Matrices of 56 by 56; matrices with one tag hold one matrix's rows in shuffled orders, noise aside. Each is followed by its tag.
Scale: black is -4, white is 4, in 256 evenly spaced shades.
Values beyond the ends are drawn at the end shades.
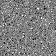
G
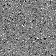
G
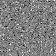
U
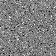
U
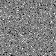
U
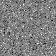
G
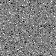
U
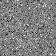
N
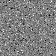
U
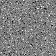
G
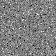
G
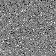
U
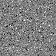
N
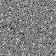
U
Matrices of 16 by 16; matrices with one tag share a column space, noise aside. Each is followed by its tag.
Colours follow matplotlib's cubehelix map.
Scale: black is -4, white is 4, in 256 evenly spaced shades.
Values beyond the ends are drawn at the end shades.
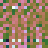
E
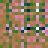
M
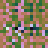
M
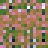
E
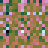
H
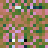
E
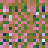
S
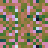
S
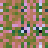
M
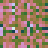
M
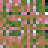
H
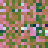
M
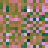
S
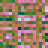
S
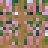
H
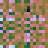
S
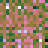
E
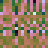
H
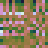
H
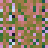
S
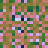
S
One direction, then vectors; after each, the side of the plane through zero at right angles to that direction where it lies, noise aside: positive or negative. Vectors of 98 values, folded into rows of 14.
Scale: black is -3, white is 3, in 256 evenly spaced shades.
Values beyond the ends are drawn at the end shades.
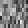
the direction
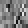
negative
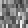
positive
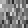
positive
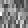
positive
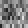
negative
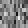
positive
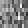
positive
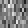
positive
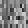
negative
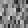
positive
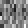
negative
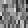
positive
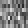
positive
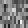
positive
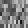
negative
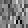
negative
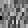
positive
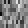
negative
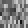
negative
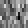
negative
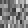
negative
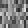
positive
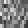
positive
